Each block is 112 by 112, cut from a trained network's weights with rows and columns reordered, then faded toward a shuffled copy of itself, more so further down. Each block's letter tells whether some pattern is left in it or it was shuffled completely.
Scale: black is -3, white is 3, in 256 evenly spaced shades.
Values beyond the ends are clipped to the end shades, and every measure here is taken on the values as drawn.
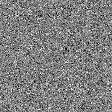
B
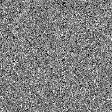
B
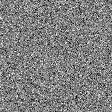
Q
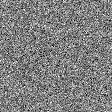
Q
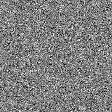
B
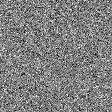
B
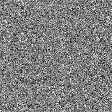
B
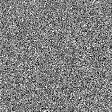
B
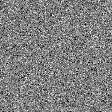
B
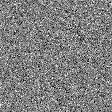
Q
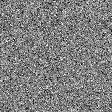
Q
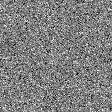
Q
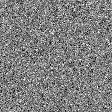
Q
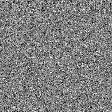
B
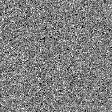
B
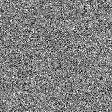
B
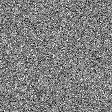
Q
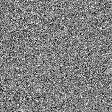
B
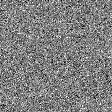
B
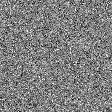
Q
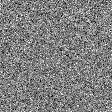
Q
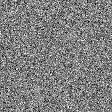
Q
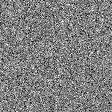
Q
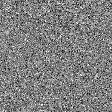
B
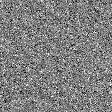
Q
